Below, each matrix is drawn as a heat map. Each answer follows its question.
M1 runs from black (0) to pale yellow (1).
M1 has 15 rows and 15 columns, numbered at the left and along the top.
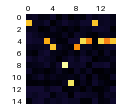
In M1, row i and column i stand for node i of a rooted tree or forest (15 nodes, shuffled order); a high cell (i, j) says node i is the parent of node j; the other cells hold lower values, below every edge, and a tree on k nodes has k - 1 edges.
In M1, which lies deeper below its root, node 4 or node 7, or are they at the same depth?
node 7
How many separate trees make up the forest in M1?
3
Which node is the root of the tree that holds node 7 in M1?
1
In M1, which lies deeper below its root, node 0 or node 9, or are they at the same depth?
node 9
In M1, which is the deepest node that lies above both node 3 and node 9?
4
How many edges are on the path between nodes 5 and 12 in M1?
2
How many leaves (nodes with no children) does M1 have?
10
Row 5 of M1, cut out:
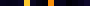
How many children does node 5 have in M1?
2
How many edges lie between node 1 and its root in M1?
0
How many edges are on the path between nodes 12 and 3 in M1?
2
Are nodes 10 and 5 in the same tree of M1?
yes
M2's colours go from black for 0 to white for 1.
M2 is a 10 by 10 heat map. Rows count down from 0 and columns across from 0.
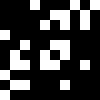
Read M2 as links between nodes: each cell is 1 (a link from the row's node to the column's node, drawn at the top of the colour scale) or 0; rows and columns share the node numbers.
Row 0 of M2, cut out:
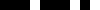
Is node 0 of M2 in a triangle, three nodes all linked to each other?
no
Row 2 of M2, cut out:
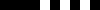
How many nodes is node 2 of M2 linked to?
3
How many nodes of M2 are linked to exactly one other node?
3
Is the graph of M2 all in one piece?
no
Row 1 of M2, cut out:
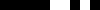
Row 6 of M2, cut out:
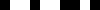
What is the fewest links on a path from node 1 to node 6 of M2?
1
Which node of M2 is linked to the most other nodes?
node 6
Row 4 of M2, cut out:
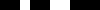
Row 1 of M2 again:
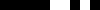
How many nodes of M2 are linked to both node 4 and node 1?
2
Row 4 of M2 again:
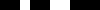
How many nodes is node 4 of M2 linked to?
3
